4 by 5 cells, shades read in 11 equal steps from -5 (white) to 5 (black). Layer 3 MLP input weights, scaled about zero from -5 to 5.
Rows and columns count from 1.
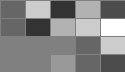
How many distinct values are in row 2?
5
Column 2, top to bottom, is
-3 3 0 0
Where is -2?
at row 1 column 4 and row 2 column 3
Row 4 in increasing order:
-1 0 0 1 2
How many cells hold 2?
2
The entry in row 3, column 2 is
0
